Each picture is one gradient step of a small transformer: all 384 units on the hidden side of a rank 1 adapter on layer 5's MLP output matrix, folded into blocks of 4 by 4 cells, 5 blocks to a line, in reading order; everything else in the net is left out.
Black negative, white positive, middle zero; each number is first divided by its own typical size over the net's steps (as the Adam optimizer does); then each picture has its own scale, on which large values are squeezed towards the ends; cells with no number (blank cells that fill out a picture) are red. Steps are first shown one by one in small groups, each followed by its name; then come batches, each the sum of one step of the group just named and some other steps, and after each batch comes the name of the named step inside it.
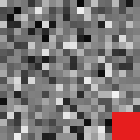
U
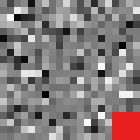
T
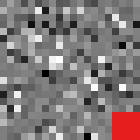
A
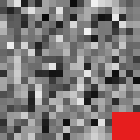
U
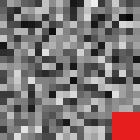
U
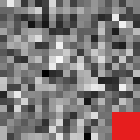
A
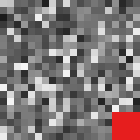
U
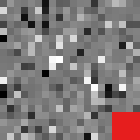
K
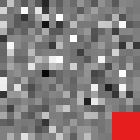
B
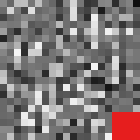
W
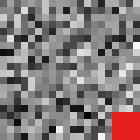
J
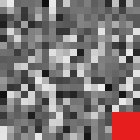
K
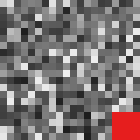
J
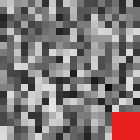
W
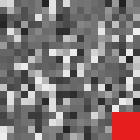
J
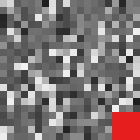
J
